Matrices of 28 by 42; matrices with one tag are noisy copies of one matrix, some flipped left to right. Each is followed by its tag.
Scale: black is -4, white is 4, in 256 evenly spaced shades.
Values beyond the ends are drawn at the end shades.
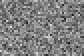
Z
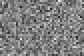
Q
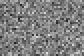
Z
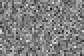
Q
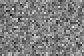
Z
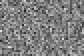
Q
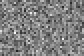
Q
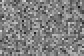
Q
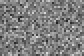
Z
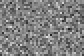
Z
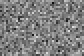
Z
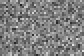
Z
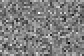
Z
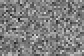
Z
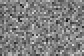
Z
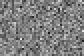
Q
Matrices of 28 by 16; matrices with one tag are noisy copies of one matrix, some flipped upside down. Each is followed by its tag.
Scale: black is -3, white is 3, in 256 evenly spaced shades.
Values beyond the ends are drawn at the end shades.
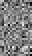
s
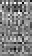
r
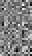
s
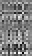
r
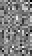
s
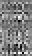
r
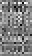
r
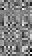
s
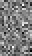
s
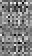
r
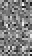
s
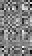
s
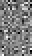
s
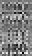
r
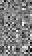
s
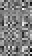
s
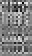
r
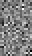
s
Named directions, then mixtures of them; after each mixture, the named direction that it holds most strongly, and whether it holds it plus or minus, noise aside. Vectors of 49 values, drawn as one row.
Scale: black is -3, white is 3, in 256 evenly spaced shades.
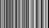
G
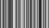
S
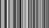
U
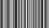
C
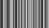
C, plus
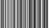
G, minus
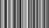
U, plus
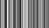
U, plus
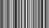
C, plus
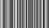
C, minus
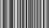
C, minus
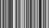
S, plus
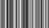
U, minus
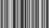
S, minus
